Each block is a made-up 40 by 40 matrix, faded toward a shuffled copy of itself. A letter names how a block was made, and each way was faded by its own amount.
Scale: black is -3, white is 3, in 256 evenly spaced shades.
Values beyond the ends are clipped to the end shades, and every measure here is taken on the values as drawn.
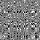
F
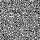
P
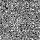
P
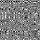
F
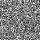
P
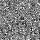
P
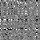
F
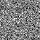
P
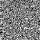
P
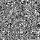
P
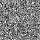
P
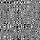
F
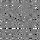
F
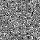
P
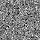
P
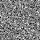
P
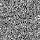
P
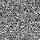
P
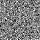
P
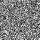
P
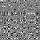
F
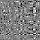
F
